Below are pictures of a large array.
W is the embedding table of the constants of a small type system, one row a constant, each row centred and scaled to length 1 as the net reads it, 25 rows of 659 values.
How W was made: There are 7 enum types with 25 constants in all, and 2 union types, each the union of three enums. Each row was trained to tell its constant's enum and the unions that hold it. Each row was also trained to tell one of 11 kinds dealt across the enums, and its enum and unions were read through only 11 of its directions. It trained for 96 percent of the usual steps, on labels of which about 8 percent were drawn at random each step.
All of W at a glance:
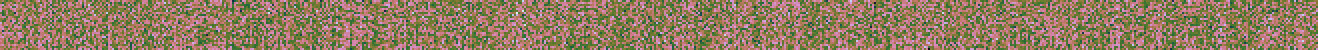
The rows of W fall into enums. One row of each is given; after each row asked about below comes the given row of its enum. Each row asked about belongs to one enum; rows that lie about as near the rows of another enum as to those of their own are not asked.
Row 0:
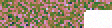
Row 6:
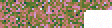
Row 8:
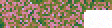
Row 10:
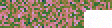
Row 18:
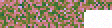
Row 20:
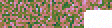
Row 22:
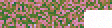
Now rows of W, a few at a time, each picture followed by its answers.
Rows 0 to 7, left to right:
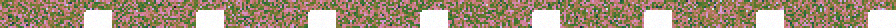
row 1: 6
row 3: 8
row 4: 22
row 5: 20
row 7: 20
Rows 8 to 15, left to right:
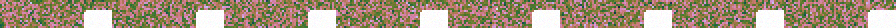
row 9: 18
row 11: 18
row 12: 8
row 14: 10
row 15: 20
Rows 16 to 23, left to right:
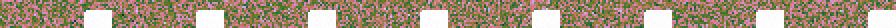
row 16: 8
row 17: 8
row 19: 10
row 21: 10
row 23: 18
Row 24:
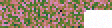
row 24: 10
